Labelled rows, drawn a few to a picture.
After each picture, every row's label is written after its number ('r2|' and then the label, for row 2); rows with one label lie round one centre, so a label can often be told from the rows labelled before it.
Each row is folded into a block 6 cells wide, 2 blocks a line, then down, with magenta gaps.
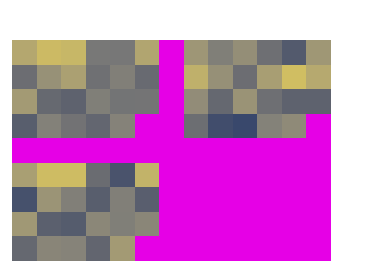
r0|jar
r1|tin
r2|jar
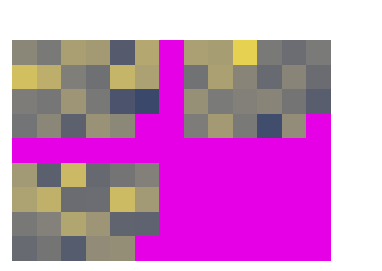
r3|tin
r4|jar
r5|tin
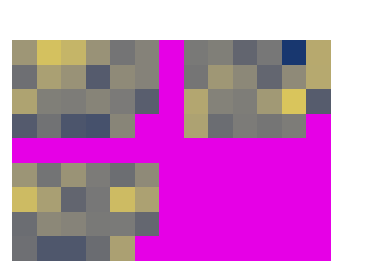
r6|jar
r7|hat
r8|tin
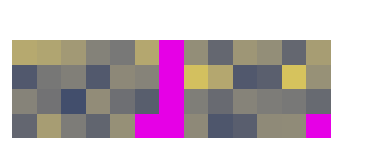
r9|jar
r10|tin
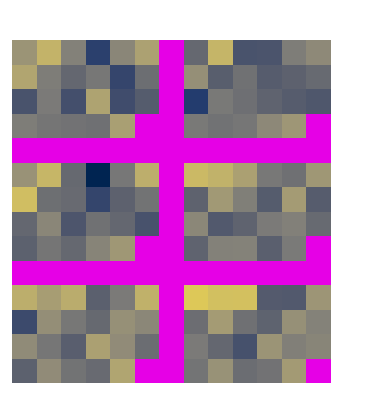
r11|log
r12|log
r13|log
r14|jar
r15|jar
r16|jar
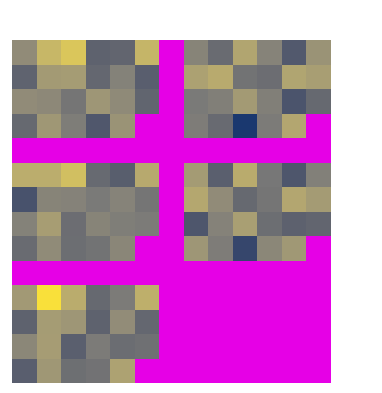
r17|jar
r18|tin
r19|jar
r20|tin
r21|jar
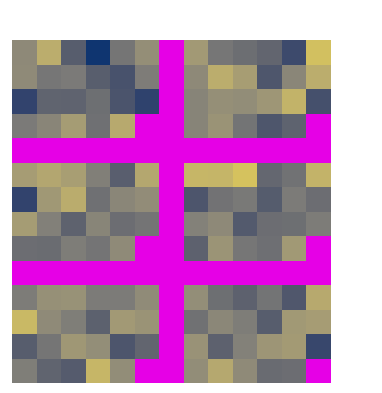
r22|log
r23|hat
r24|jar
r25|jar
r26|tin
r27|hat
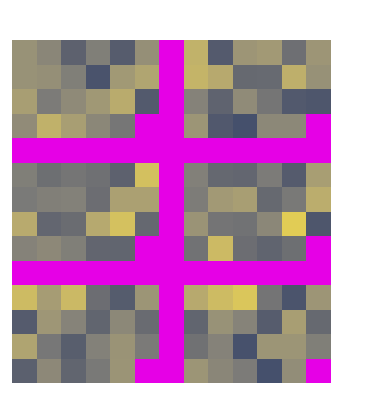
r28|hat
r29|tin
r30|hat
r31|hat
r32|jar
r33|jar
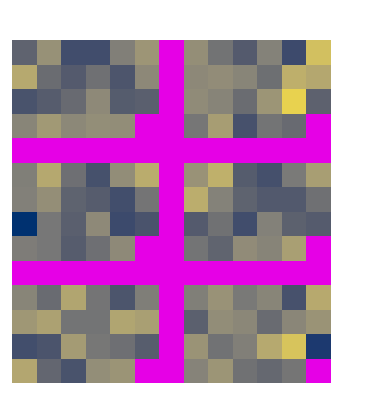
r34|log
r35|hat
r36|log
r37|log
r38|tin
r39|hat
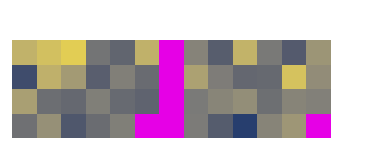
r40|jar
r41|tin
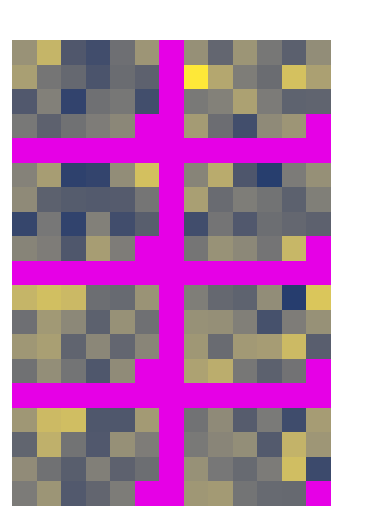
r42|log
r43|tin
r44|log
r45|log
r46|jar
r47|hat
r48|jar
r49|hat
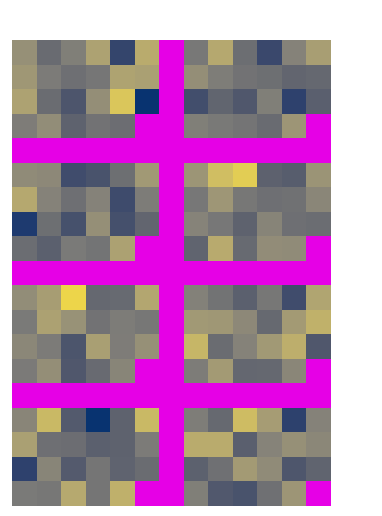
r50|hat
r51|log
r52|log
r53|jar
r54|jar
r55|hat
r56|log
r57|tin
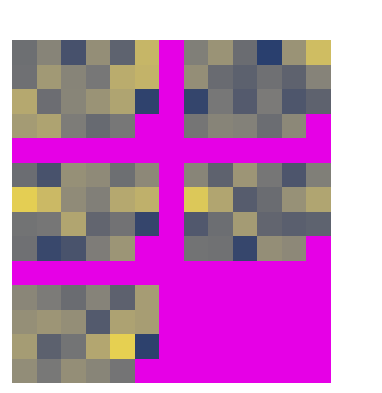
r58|hat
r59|log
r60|tin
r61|tin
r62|hat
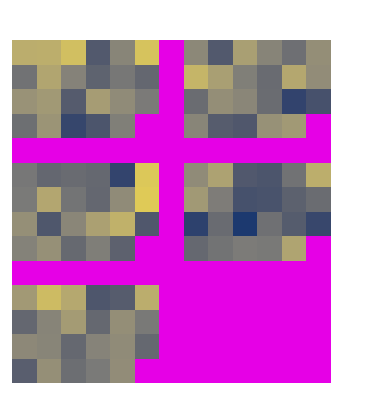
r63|jar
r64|tin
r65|hat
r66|log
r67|jar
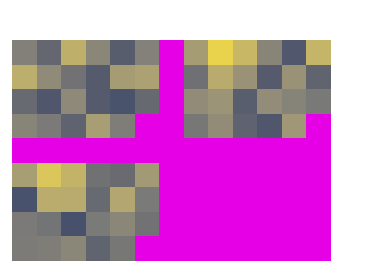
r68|tin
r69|jar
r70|jar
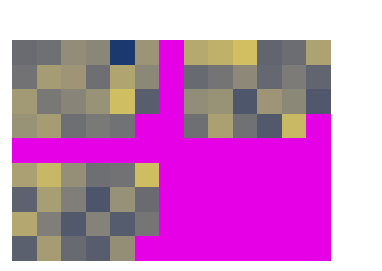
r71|hat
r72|jar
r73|jar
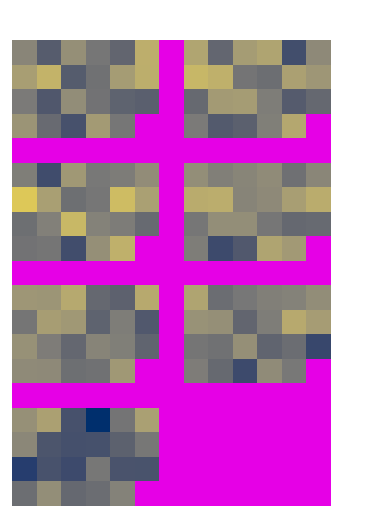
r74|tin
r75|tin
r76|tin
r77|tin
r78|jar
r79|tin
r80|log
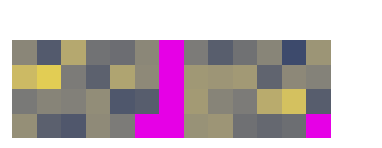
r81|tin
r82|hat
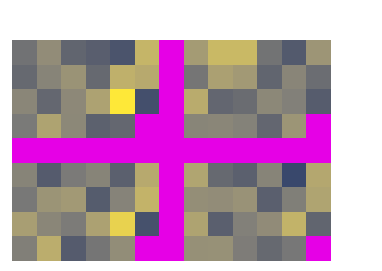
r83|hat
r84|jar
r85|hat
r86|hat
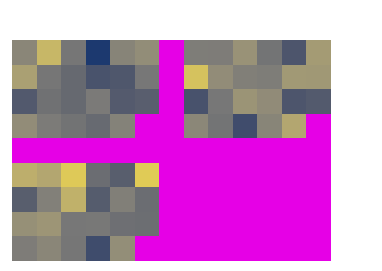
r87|log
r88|tin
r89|jar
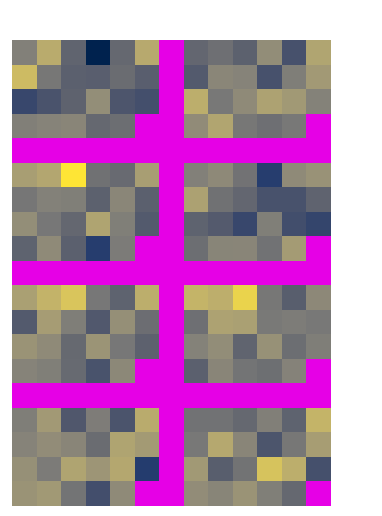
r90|log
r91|hat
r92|jar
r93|log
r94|jar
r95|jar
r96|hat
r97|hat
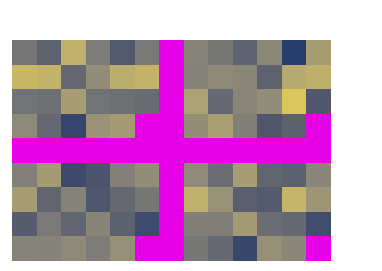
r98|tin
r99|hat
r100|log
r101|tin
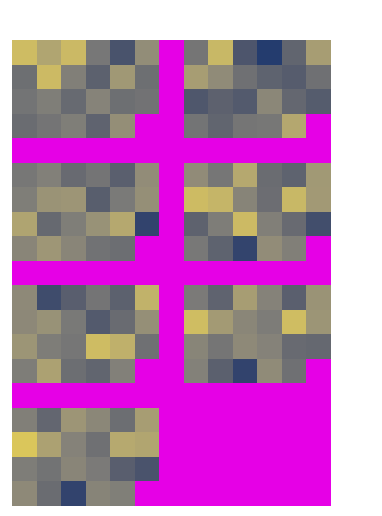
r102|jar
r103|log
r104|hat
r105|tin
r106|hat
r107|tin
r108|tin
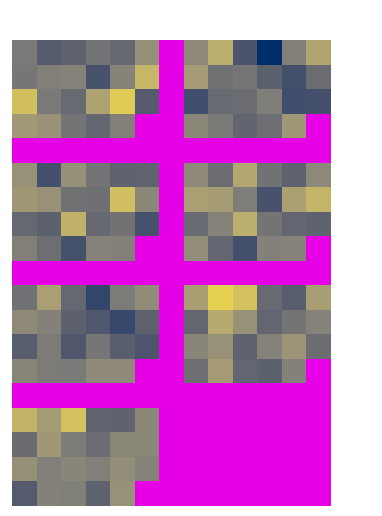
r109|hat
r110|log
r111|tin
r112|tin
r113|log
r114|jar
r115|jar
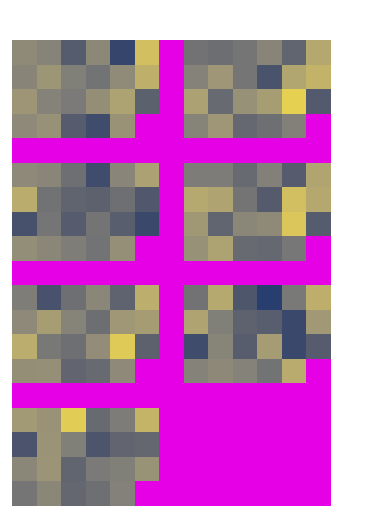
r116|hat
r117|hat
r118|log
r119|hat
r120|hat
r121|log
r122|jar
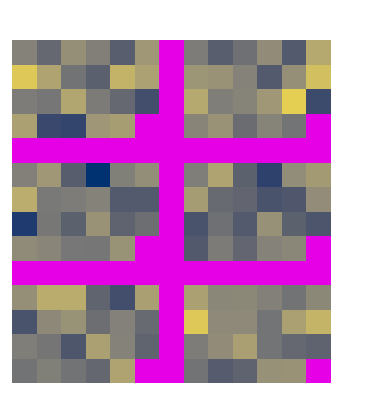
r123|tin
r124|hat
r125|log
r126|log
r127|jar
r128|tin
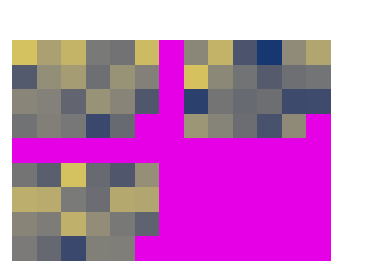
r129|jar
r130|log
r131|tin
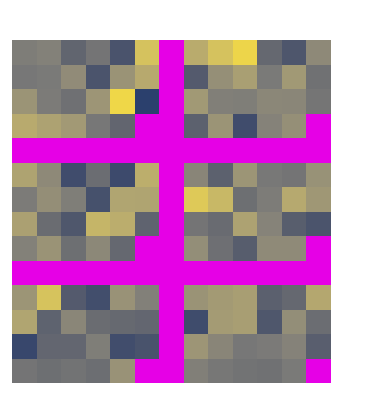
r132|hat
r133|jar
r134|hat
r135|tin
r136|log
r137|jar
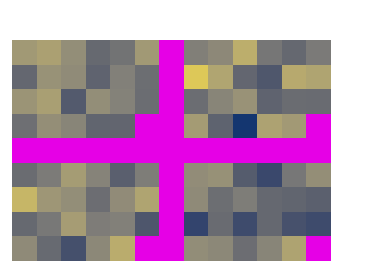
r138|jar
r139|tin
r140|tin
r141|log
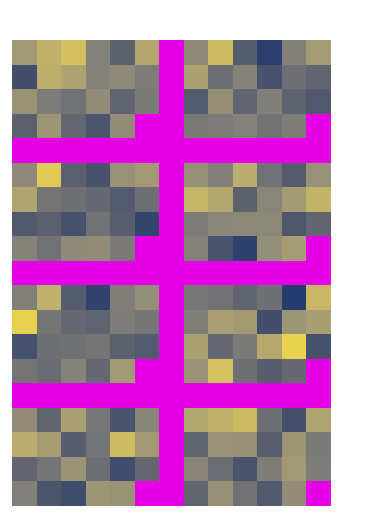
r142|jar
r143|log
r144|log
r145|tin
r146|log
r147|hat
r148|tin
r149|jar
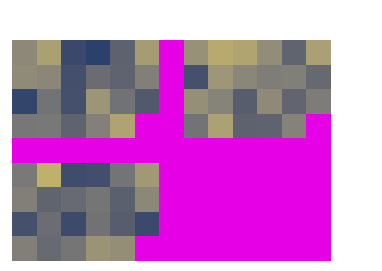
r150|log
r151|jar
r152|log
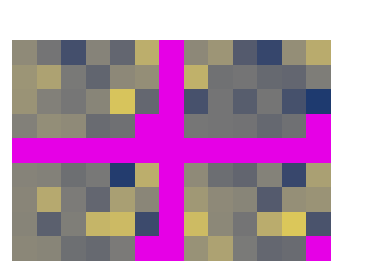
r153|hat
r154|log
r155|hat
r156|hat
